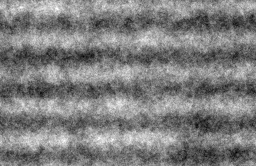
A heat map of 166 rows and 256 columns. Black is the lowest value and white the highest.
The bottom right is the ninth with the lowest average. Stripes running across repeat 5 times from top to bottom. There are no lone odd cells. There is no overall slope. Overall the values sit about 50% of the way up the scale.
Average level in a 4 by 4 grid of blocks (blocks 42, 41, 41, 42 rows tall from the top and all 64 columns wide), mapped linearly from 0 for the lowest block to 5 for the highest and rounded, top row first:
5 4 4 2 | 2 3 3 2 | 2 3 3 1 | 4 4 3 0
